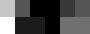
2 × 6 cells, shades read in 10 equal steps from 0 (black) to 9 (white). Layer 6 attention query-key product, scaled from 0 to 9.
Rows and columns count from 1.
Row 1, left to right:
7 3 0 0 2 3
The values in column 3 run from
0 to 1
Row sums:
15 19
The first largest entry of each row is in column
1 1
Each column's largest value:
9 3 1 0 4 4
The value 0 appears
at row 1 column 3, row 1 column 4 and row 2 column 4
